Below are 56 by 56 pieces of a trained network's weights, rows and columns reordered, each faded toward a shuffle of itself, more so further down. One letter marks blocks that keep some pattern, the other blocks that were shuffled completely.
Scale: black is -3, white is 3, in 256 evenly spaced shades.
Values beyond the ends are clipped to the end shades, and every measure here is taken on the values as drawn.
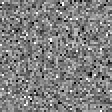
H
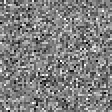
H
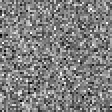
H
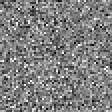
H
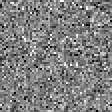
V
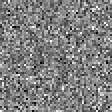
V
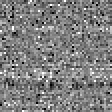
V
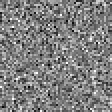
H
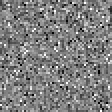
H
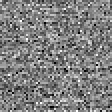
V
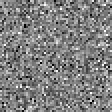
H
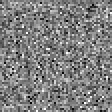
H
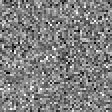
V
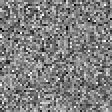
H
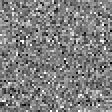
V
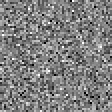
H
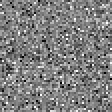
H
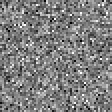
H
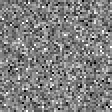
H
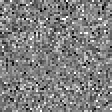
V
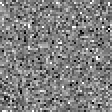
H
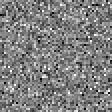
H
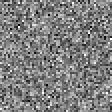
H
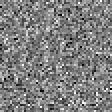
V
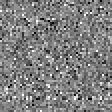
V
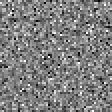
H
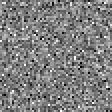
H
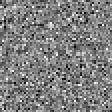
V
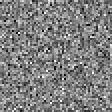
H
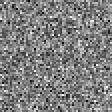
H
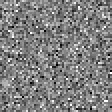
H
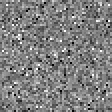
H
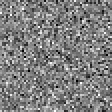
V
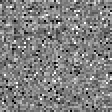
V
